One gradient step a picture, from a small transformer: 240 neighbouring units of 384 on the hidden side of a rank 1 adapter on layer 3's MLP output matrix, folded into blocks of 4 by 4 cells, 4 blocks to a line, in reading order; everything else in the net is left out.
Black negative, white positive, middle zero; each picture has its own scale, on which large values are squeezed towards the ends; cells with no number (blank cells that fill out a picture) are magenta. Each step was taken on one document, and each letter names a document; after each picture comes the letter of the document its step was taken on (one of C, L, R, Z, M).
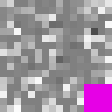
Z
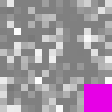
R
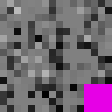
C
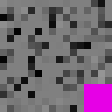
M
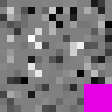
M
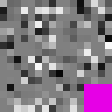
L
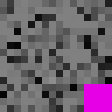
C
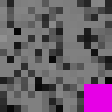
R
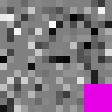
M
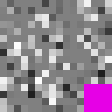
R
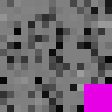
C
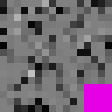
L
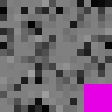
L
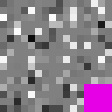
M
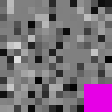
C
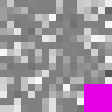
Z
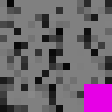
R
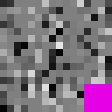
R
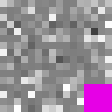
Z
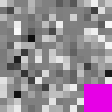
Z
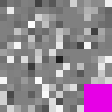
C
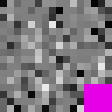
C
